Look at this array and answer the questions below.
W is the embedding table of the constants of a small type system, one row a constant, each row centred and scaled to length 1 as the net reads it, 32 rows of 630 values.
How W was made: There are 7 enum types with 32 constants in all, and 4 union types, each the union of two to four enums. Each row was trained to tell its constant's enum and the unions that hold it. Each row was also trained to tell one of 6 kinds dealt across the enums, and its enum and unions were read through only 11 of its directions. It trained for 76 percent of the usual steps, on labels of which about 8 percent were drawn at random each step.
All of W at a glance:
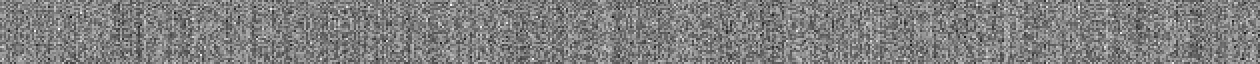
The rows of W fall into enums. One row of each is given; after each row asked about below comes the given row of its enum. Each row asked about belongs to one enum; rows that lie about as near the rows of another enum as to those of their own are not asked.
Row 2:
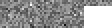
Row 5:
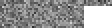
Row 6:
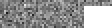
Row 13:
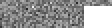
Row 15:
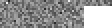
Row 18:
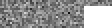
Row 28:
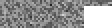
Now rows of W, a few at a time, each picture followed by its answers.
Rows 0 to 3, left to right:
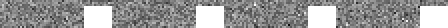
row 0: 28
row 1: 18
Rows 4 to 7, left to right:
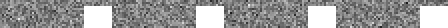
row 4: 2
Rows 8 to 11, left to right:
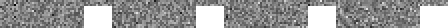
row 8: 15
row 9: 13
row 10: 6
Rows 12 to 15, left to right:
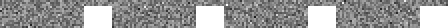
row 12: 18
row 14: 2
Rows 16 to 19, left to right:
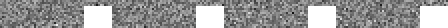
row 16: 18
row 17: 2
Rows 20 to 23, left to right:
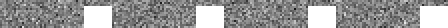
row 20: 6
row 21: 13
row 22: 5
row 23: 28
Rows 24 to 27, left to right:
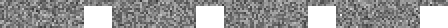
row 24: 6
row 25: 13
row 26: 28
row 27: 28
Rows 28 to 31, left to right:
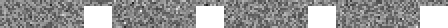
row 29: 2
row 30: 15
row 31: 13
